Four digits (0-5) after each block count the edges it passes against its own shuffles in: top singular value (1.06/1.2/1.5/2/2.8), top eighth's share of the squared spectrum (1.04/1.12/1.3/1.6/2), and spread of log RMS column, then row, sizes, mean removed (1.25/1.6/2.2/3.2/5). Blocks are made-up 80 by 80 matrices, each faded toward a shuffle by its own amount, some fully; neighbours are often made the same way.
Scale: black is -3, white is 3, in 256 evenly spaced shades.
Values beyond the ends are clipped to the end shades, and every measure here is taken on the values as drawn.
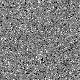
2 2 0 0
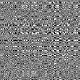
4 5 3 4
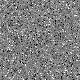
1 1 0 0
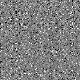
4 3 2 2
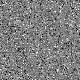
2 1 0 0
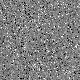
1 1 0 0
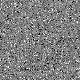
2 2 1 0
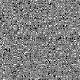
4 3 2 2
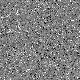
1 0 0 0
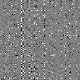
4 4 3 2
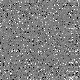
3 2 1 1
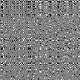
5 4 3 3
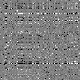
5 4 2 3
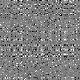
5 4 2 3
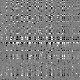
5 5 3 4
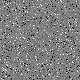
0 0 0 0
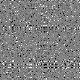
4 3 2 2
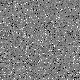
3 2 0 0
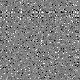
4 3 1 2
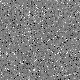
2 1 0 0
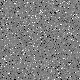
0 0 0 0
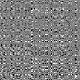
5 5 4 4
